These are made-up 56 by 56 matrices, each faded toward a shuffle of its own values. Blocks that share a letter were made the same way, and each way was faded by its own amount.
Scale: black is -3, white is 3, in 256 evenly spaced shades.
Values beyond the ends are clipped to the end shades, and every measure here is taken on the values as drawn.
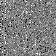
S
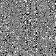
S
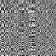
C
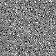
S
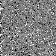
S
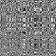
C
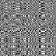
C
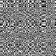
C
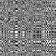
C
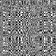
C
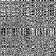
C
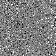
S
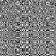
C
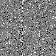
S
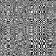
C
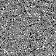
S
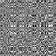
C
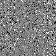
S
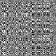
C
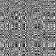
C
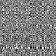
C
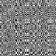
C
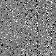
S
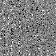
S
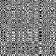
C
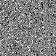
S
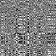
C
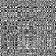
C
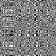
C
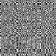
C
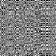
C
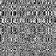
C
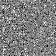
S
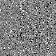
S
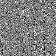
S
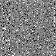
S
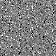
S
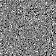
S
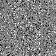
S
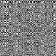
C
